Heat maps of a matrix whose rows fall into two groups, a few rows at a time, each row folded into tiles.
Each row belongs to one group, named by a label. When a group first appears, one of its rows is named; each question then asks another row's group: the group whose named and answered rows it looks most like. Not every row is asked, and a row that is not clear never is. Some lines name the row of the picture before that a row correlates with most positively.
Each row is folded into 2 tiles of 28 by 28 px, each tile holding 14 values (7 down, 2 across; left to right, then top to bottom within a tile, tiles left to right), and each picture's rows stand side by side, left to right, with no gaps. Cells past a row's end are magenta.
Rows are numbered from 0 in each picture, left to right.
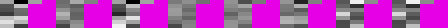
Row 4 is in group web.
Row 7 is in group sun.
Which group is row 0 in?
web
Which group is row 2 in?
web
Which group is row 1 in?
sun
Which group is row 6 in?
sun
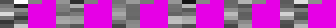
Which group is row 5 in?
sun
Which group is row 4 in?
sun
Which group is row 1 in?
web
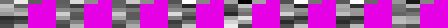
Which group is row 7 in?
web
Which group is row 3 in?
sun
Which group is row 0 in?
sun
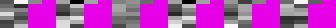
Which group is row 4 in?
web
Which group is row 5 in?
sun
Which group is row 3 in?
web
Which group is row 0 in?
sun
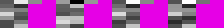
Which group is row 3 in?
sun
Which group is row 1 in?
web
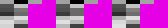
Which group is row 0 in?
web
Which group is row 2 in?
web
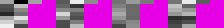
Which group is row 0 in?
web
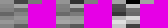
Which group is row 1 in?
web
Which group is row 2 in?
web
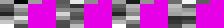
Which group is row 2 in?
web
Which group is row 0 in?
web
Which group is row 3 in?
sun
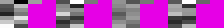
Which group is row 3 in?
sun
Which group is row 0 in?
web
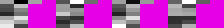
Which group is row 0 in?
web
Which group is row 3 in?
sun
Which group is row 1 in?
sun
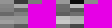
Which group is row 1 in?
web
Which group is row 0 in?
web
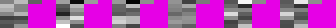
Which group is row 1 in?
web
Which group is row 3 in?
web
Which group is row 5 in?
sun
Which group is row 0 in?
sun
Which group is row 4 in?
sun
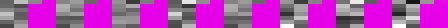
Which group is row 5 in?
web
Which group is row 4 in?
sun
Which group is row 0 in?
sun
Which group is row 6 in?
sun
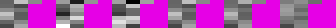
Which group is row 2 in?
web
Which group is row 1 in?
web
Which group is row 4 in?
sun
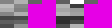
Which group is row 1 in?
sun
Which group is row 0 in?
sun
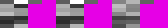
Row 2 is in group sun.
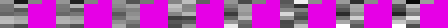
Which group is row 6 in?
web
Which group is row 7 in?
web
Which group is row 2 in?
web
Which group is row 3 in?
sun
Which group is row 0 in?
web
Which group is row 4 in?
web
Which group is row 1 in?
web
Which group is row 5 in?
sun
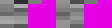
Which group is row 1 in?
web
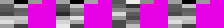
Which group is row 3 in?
web
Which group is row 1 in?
web
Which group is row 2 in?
sun
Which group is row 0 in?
web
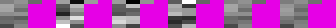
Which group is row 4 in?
sun
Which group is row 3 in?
sun
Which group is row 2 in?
web
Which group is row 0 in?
sun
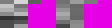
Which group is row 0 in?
sun
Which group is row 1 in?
sun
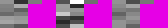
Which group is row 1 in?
sun
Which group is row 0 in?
web
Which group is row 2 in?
web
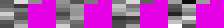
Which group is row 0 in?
sun
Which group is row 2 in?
sun
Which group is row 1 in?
web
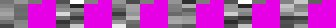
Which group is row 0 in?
sun
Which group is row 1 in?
sun
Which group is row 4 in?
sun
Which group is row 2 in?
web
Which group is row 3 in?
web
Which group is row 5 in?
sun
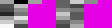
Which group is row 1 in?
sun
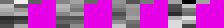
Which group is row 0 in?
sun
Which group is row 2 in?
web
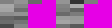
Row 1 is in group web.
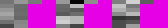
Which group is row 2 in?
sun
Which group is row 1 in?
web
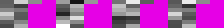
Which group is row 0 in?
sun
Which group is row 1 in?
web
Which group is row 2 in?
sun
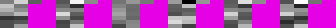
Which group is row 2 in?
sun
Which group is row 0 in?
sun
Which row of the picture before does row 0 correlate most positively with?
2
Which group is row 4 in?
sun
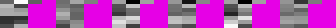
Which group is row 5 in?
web
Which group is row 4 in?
web
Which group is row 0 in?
sun
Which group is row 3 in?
web
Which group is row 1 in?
sun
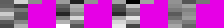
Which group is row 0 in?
sun
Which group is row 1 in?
web
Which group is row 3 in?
web
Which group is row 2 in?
web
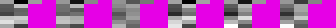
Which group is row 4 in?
web
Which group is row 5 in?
web
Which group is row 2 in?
web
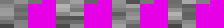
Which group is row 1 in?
sun
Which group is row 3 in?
sun
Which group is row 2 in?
web
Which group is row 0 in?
sun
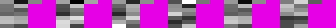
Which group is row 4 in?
web
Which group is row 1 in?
web
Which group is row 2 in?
web
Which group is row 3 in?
sun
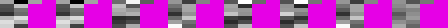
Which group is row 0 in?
web
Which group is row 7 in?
web
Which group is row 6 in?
web
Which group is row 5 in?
sun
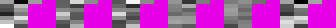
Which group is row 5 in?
web
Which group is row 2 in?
sun
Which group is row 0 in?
web
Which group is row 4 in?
sun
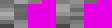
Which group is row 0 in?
sun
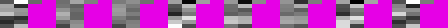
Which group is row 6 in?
web
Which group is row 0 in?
sun
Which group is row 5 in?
web
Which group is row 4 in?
web
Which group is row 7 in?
sun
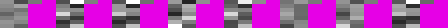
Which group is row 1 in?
sun
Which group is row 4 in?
sun
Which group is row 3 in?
web
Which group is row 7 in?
sun
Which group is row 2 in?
sun
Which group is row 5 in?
sun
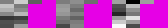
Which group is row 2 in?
web
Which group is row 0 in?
sun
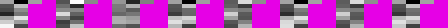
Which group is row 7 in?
web
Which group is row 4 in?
sun
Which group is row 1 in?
sun
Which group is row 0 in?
web
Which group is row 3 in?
web
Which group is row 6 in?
sun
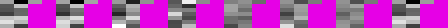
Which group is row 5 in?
web
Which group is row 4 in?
sun
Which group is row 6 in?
web
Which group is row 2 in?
web
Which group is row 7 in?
web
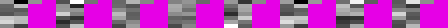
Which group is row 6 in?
sun
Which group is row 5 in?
web
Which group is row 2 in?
sun
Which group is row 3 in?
sun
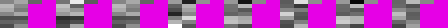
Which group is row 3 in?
web
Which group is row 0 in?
sun
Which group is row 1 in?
sun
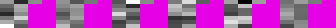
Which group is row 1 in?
web
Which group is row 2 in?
sun
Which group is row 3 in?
sun
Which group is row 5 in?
sun
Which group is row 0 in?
web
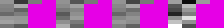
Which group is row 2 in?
web
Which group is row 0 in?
web
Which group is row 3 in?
web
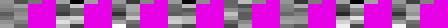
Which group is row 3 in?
web
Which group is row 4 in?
sun
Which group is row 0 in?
web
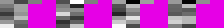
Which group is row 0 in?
web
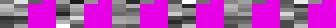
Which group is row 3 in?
sun
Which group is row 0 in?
sun
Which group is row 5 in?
sun
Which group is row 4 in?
sun
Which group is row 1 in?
web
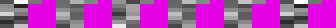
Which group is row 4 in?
sun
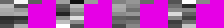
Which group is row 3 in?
sun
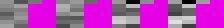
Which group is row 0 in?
web
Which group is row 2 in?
web
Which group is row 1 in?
sun
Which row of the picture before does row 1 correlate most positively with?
2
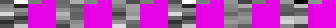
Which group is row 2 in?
web
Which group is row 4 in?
web
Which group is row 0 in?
sun
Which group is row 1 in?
sun
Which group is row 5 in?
web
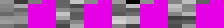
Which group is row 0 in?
web
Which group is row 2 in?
web
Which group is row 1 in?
sun
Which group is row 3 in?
sun
